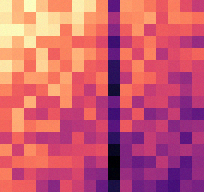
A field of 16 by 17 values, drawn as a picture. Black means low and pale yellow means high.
Slope: up to the top left. Ninth with the highest average: top left. Mirror symmetry: none. Odd lines: column 10.
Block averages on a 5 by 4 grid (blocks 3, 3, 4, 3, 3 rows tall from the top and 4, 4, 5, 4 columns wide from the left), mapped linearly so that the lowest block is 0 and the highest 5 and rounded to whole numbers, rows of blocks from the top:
5433
4322
3321
3211
3200
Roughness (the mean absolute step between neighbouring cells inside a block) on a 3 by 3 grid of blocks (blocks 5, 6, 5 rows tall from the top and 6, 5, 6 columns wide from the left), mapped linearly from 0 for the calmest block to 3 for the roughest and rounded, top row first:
0 3 0 / 1 3 0 / 0 2 0
